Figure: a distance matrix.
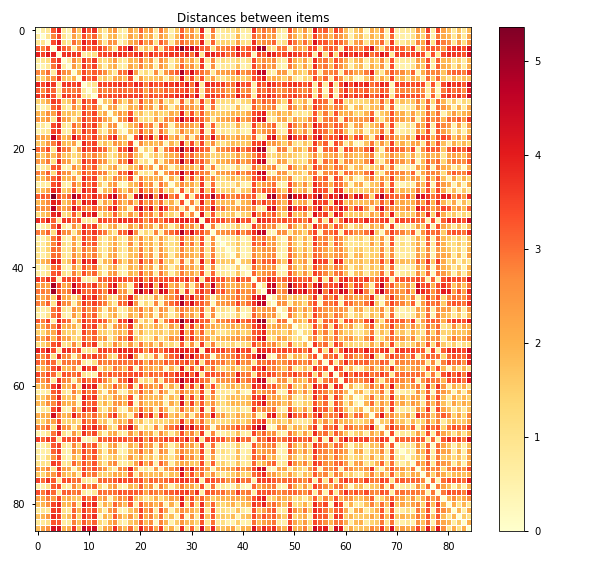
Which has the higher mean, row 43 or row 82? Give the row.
43
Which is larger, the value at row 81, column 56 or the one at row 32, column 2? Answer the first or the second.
the second
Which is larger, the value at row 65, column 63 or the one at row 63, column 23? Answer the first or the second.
the first
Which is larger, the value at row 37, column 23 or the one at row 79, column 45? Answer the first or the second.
the second
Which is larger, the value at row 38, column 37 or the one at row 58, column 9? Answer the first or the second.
the second
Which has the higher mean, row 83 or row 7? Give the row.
7
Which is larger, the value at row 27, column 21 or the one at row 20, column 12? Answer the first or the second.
the second
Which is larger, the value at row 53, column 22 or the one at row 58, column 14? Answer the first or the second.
the second
